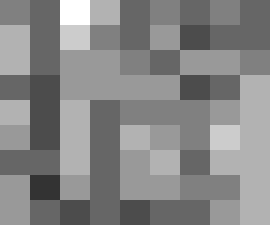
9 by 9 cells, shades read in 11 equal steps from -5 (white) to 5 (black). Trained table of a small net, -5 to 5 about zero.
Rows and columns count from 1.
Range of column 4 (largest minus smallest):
3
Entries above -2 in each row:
7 7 8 8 6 5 5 8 8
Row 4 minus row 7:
0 1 1 -2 0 1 1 3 0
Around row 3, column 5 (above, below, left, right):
1 -1 -1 1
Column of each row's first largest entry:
2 7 2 2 2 2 1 2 3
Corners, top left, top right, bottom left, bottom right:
0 1 -1 -2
